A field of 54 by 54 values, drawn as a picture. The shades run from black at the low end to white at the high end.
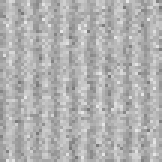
Upright stripes repeat 9 times across the table. No seam splits the table. The histogram is bell-shaped. No single row or column stands out from its neighbours. There is no overall slope. Overall the values sit about 70% of the way up the scale.
